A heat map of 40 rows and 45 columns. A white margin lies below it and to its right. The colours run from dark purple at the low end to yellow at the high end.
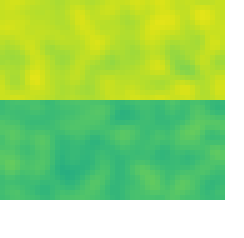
It is made of 2 by 1 panels. Panel 1,1: very high, blotchy, faint in contrast. Panel 2,1: high, blotchy, faint in contrast.
